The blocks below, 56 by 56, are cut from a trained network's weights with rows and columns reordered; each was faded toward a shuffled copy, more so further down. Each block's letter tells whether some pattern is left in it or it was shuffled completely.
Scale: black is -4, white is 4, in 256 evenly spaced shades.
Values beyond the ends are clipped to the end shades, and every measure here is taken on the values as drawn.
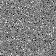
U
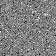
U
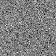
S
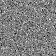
U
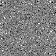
S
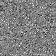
U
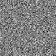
S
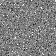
U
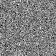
U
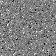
U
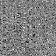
S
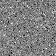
U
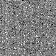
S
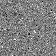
U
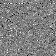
S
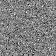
U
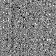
S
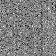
S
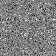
S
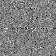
S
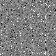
S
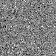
S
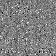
S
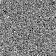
S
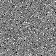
U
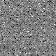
S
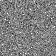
U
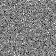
U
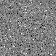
U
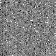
S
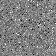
U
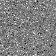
S
